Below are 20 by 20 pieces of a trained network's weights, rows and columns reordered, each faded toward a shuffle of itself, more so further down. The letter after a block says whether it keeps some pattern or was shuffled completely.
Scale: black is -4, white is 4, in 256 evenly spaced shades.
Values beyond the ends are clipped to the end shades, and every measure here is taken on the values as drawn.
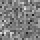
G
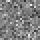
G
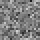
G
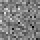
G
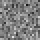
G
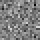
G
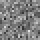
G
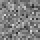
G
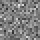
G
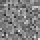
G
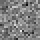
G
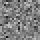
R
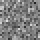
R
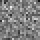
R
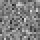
G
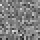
R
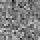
G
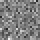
R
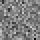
G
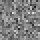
G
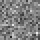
G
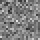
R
